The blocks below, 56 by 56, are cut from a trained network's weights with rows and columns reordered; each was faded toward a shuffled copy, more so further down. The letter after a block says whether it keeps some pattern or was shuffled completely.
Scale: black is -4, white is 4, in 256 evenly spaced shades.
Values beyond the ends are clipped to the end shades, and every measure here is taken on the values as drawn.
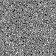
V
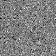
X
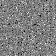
V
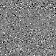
X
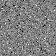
V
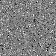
V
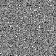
X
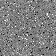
V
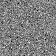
V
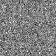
X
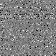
X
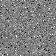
V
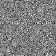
X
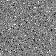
V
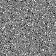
V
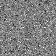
V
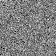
V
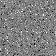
V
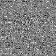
X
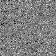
X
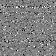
X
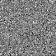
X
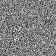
V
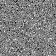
V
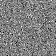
V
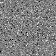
X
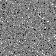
V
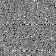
X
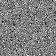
V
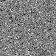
V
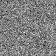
V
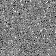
V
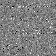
X
